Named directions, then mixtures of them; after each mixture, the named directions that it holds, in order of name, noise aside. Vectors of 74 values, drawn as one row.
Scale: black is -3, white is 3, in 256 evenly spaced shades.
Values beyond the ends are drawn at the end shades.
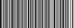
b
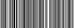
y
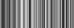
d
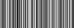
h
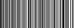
b, d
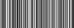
h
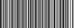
b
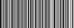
b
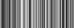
d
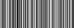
h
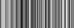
d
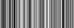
d, y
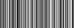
b, h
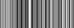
d, h
